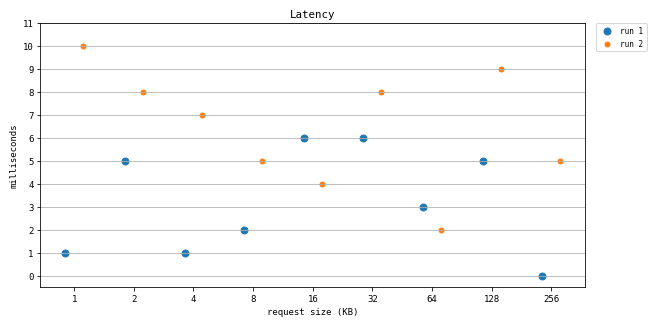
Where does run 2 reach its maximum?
1
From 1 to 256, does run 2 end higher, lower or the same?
lower
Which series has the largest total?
run 2
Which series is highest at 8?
run 2
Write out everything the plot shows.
Title: Latency
x-axis: request size (KB), ticks 1 2 4 8 16 32 64 128 256
y-axis: milliseconds, ticks 0 1 2 3 4 5 6 7 8 9 10 11
Legend: run 1, run 2
Values:
run 1: 1 5 1 2 6 6 3 5 0
run 2: 10 8 7 5 4 8 2 9 5
